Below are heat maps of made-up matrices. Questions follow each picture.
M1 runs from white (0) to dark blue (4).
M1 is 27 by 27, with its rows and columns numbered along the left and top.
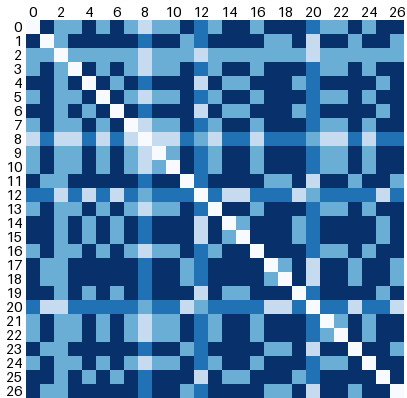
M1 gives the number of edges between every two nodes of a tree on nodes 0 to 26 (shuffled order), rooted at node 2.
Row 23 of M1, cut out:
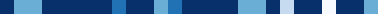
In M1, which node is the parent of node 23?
20
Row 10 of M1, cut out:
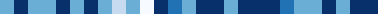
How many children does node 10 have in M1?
0
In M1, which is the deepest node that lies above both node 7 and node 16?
8
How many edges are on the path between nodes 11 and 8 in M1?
3
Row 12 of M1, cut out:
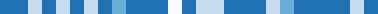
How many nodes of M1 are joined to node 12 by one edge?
7
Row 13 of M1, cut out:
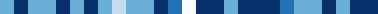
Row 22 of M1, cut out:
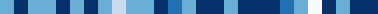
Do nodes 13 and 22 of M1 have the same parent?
yes
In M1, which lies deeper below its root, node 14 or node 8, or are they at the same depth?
node 14
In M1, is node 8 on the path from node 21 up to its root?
yes
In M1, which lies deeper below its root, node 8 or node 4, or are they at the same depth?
node 4
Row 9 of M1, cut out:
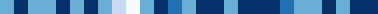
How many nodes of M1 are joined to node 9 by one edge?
1
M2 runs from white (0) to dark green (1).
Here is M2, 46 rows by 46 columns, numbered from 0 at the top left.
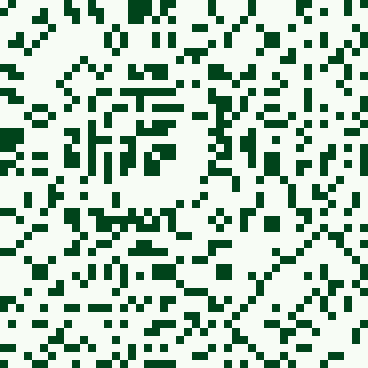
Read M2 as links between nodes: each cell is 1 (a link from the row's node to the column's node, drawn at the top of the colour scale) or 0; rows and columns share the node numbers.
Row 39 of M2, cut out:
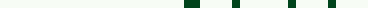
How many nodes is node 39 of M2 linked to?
5
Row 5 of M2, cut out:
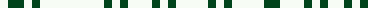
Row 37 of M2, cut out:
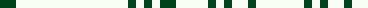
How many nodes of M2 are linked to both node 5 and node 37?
7
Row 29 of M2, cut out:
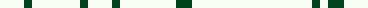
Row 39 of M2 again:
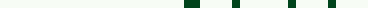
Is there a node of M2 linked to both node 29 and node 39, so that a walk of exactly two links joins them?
yes
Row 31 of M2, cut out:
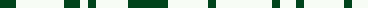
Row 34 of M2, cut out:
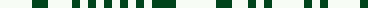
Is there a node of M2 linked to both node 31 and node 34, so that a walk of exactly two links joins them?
yes
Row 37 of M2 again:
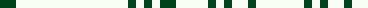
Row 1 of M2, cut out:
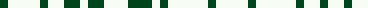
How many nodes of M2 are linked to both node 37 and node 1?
8
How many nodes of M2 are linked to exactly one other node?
0
